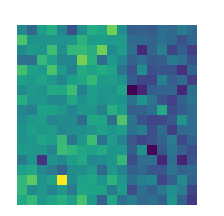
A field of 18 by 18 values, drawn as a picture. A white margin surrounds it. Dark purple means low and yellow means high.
There are no regular stripes. The middle left is the smoothest part. The histogram is bell-shaped. A vertical seam about 60% of the way across splits the table, and the left part is higher.
